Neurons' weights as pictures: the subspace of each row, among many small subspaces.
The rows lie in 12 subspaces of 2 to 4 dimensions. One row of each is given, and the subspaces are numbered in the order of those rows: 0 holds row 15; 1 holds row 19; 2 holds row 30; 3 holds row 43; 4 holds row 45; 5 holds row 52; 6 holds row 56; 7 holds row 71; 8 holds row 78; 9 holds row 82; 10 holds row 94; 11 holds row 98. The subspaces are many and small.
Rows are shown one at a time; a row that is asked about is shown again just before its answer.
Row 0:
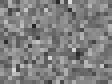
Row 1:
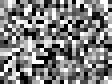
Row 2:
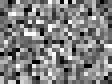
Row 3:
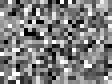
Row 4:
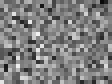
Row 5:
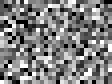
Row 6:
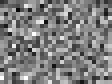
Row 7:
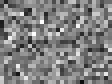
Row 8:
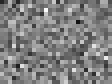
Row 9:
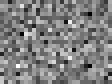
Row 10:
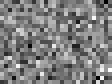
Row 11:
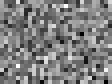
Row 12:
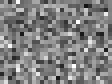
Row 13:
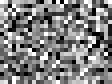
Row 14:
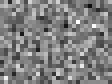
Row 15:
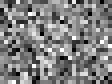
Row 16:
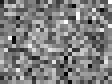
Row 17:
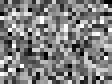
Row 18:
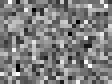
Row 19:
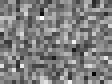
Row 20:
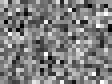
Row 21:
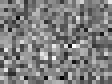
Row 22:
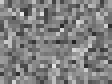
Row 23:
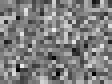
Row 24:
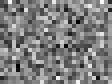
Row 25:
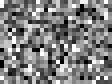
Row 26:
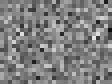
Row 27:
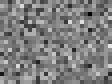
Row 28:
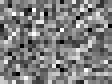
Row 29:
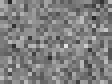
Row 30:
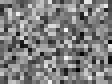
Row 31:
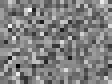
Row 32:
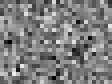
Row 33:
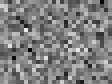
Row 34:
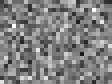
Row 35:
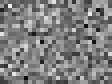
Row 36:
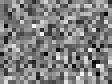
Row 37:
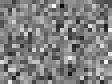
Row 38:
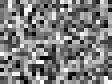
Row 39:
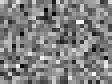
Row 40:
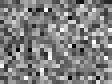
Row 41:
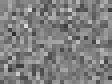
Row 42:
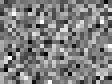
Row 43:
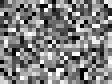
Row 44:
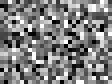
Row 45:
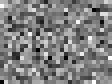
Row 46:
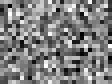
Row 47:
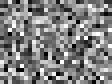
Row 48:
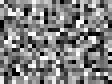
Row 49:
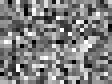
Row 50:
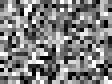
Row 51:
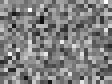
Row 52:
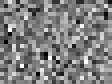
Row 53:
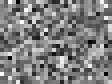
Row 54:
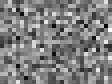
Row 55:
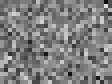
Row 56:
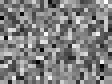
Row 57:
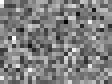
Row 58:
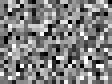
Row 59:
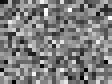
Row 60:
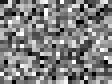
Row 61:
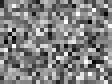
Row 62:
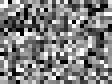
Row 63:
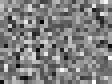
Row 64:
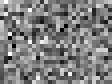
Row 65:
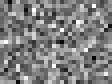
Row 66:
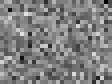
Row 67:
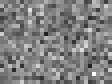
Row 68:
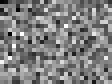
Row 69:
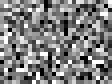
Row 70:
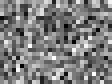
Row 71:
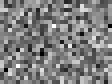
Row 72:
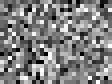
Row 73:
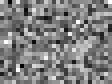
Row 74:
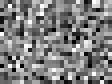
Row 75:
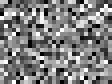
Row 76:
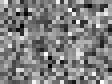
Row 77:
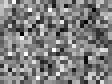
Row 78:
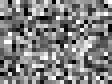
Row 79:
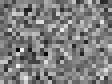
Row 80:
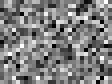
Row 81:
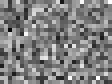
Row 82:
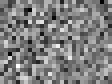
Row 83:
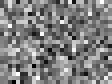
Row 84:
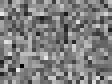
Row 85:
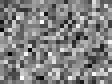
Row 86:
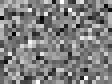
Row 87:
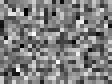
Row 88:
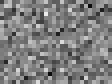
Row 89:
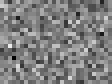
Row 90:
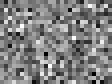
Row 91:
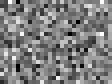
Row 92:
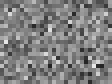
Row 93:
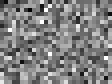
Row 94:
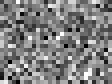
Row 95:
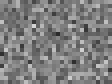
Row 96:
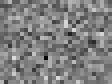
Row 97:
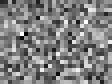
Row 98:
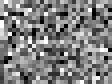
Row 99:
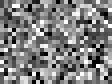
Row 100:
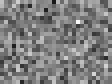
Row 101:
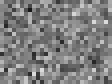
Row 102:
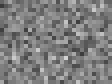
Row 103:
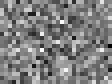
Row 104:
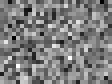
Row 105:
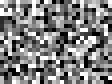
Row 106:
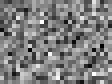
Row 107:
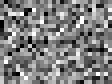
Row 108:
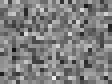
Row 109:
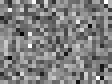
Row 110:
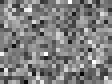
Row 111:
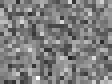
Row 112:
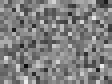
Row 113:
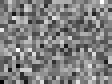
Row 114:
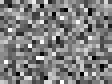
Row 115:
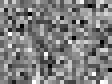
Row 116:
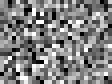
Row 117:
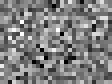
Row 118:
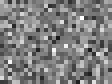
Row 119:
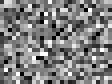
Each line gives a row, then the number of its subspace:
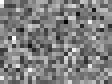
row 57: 7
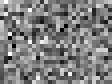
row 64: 11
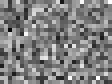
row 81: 5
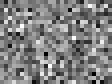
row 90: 0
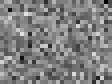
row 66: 6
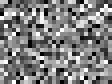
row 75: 3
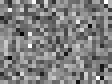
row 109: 6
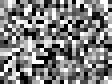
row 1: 9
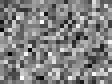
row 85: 1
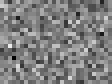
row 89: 4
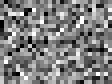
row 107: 11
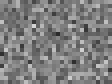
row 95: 5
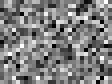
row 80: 6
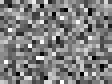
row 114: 6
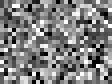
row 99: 7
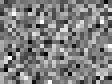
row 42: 8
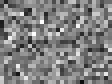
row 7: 11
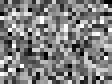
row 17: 8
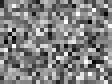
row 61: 7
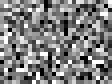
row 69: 5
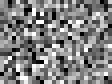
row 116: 9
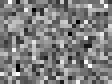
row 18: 9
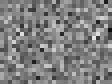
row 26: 6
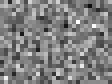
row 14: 10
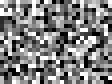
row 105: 11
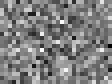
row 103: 0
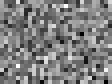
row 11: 7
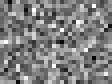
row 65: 8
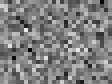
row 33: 4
